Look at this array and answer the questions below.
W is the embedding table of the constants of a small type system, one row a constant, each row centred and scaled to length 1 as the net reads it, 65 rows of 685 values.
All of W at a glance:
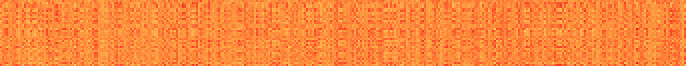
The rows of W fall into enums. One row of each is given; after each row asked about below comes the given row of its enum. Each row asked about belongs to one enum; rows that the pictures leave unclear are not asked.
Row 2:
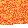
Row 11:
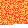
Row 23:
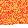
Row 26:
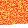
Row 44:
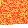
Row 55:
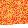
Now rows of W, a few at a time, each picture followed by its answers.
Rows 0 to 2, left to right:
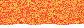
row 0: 23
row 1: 44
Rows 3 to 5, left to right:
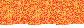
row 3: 55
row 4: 55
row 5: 26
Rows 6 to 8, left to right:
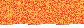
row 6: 55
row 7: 26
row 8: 11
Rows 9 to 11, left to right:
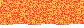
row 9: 44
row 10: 11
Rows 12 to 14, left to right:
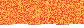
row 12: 26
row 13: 55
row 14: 11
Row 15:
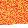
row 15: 26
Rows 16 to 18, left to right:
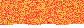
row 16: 11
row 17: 23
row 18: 26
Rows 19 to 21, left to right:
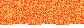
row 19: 55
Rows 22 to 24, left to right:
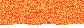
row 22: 11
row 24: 26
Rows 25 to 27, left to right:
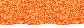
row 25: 2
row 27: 2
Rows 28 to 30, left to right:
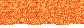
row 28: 23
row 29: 23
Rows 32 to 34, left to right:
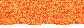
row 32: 23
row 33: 11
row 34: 23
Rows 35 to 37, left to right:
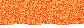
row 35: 11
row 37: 2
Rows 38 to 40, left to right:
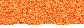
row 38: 23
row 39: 26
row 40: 44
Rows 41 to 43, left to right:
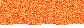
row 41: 44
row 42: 11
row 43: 26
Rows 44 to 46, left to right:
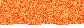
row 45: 11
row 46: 55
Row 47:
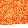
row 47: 55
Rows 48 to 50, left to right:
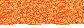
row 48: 23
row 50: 23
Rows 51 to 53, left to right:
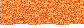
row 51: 2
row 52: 44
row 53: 11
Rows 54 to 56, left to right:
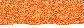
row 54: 11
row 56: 2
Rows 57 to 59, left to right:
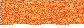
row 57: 11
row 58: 2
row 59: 23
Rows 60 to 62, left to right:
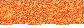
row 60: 55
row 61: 11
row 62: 23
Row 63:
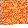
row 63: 23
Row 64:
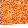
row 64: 55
